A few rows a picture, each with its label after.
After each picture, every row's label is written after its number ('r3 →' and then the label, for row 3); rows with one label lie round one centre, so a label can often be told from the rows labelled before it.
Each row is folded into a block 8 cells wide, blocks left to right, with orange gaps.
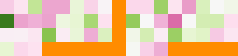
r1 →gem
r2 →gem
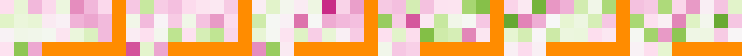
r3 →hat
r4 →hat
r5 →hat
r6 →gem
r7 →gem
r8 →gem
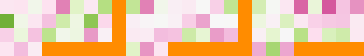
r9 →gem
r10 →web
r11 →hat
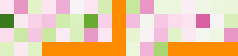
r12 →gem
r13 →web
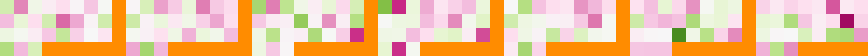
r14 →web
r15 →hat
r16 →web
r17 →web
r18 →hat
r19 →gem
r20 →hat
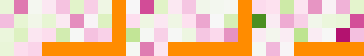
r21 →web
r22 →web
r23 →gem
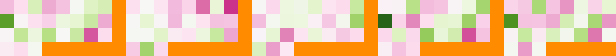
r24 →gem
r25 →hat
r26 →web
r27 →gem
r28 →gem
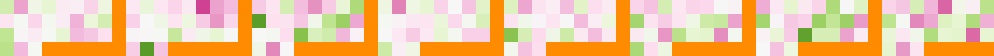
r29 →web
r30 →hat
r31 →gem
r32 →web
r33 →web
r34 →gem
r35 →gem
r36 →gem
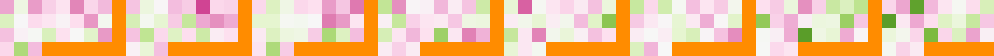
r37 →hat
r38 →hat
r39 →hat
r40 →web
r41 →web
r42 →web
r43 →gem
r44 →gem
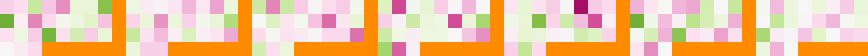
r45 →gem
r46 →web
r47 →web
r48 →web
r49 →hat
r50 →gem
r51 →web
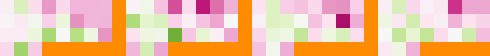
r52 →hat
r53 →hat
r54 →hat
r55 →hat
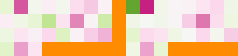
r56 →web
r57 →web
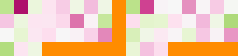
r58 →web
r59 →web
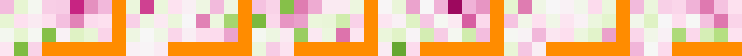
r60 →hat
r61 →web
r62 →gem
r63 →hat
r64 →web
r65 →hat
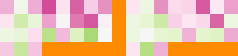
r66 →hat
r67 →hat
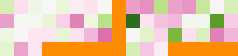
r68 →web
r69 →gem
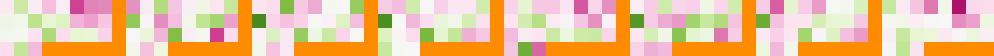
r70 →hat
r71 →gem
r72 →gem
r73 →gem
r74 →hat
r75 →gem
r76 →gem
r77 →hat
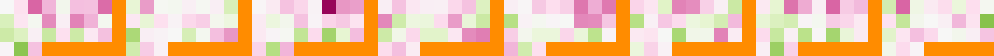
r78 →hat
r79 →web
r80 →hat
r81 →web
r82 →hat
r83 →gem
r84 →hat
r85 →web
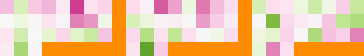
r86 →hat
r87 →hat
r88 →web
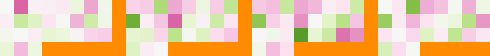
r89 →web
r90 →gem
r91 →gem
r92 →gem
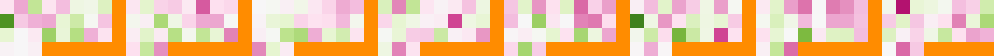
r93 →gem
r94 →hat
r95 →hat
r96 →web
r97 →hat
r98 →gem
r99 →hat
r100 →web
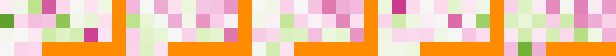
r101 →gem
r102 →hat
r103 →hat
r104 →web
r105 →hat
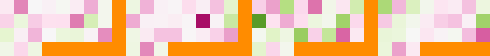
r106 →web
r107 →web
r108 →gem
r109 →web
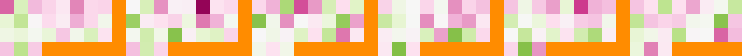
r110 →hat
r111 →hat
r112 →gem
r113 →hat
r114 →hat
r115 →gem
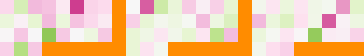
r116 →hat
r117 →web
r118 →web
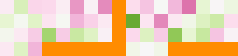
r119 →hat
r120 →gem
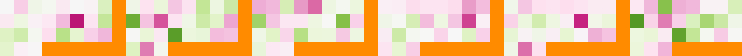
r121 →web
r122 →gem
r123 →gem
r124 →hat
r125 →web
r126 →gem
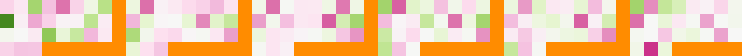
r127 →gem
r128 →web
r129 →web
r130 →web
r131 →web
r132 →web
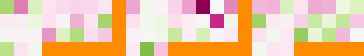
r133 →web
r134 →hat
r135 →gem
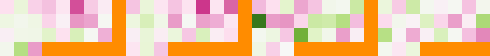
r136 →hat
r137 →hat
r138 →gem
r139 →web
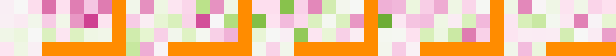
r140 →hat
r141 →web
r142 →gem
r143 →gem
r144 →web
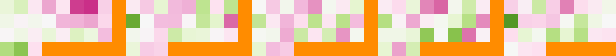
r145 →hat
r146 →gem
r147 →gem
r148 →gem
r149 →gem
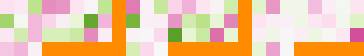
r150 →gem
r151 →gem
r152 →web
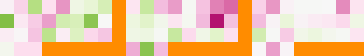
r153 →gem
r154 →hat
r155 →web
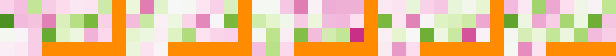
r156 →gem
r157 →web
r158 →hat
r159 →gem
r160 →gem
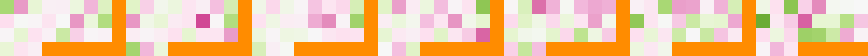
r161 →web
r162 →web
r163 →web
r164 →web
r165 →hat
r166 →gem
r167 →gem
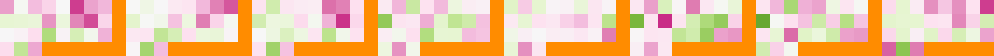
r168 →hat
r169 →hat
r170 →hat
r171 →gem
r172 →web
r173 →gem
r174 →gem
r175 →hat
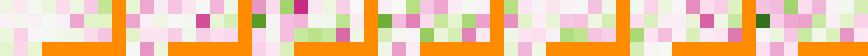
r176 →web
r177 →web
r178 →gem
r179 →gem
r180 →web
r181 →web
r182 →gem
